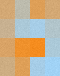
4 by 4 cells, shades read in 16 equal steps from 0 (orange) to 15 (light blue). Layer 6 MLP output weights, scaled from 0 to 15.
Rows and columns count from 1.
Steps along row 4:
down up up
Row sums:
26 47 19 40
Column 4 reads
6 12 13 15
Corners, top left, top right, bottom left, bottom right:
6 6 7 15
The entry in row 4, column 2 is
4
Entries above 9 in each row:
1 3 1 2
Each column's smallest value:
5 1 0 6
